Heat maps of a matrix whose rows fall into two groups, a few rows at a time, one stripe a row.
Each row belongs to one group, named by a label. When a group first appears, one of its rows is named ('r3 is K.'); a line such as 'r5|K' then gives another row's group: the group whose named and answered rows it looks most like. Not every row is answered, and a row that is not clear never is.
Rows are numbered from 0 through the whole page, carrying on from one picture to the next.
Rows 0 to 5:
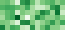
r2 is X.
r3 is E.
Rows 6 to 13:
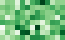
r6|X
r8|E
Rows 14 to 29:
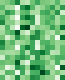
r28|X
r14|E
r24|X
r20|E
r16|X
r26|E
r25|E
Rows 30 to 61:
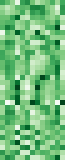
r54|X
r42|X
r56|E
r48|E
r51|X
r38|X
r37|X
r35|X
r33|E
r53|X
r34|X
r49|E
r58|E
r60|E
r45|X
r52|X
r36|E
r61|X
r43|X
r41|X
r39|X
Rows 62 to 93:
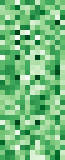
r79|X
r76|X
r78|E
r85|X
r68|E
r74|X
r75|X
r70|E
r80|X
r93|X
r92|X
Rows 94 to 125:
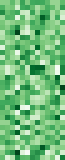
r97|X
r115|E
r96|E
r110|X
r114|X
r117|X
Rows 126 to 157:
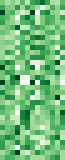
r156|E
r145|X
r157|X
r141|E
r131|E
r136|X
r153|X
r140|X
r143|X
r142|E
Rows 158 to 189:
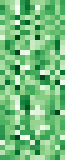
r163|E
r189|X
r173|X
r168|E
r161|E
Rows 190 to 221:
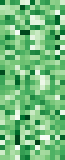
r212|X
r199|X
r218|E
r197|X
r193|X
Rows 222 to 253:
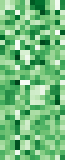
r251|E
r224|X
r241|X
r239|X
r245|X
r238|E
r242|X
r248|E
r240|X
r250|E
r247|E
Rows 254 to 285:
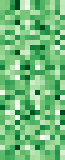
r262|X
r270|X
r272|E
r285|X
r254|E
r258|E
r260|X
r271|X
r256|X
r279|X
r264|E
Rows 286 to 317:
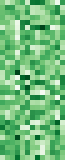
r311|E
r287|X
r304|X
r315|X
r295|X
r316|X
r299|E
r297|X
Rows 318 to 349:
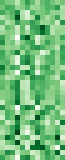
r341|E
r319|X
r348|X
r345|X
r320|E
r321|E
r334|E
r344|E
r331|E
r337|E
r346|E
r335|E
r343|E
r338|E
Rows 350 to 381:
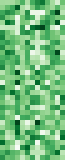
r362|X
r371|X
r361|X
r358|X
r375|E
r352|X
